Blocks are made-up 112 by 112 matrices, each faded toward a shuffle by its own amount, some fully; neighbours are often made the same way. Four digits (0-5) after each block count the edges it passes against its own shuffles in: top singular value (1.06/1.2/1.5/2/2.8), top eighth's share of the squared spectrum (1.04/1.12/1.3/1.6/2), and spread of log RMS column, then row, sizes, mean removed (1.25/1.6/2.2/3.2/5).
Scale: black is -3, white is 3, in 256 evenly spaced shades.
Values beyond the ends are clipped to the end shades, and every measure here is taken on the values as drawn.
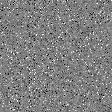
1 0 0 0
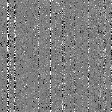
3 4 4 0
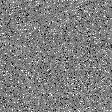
0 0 1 0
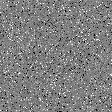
0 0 0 0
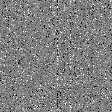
2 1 2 0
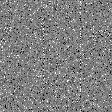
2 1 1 0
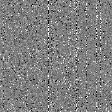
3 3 3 0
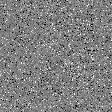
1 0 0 0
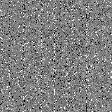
1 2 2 0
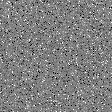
0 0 0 0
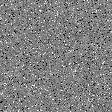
0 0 0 0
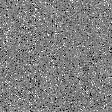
1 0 1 0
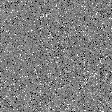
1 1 1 0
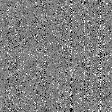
2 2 3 0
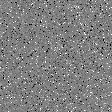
0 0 0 0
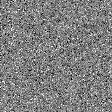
0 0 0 0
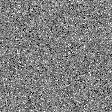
0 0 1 0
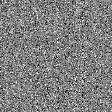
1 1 2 0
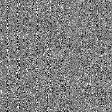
1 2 4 0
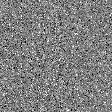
0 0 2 0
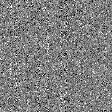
1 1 3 0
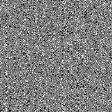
1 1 3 0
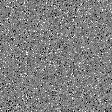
2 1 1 0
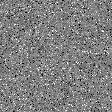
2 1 0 0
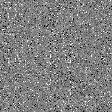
3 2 2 0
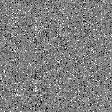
3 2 2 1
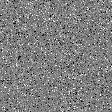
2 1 0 0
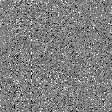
3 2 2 0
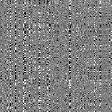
5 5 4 2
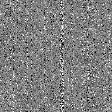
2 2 3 0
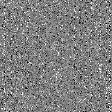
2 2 3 0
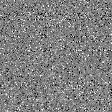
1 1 0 2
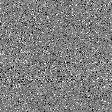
1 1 0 2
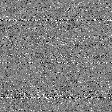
2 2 0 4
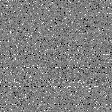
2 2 0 2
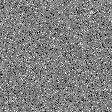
0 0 0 0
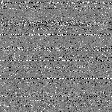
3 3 0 4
